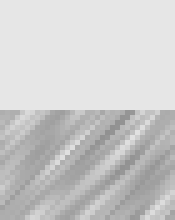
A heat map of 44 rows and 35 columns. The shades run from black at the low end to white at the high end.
The table splits into 2 rows of 1 panel. Panel 1,1: very high, flat. Panel 2,1: high, slanting up to the right.
